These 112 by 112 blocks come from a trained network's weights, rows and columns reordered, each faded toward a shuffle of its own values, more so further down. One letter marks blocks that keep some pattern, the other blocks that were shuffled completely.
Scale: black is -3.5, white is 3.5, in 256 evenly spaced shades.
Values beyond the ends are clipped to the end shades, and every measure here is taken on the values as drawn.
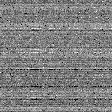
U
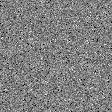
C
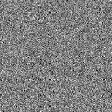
U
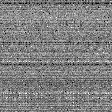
U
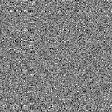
U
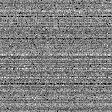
U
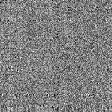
U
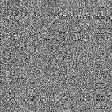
U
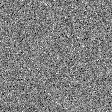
C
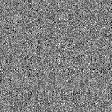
U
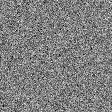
C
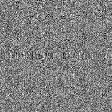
U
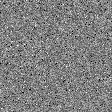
C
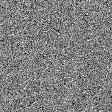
C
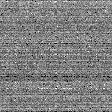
U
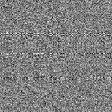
U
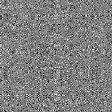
U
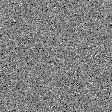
C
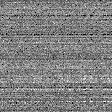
U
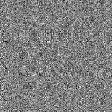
U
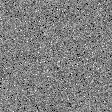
C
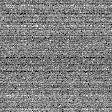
U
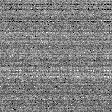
U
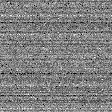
U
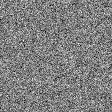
C
